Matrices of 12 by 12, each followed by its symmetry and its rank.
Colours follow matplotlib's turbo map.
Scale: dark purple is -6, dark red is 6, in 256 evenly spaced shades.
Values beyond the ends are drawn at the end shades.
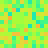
antisymmetric, full rank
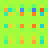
neither, rank one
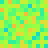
symmetric, full rank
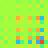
symmetric, rank one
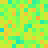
neither, full rank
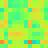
neither, rank two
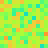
neither, full rank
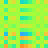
neither, rank one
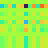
neither, rank one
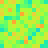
symmetric, full rank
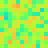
antisymmetric, full rank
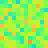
neither, full rank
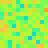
neither, full rank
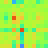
neither, rank two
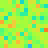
antisymmetric, full rank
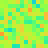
antisymmetric, full rank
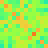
symmetric, full rank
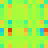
neither, rank one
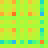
symmetric, rank one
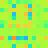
neither, rank two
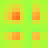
symmetric, rank one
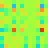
neither, rank two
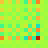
symmetric, rank one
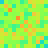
symmetric, full rank
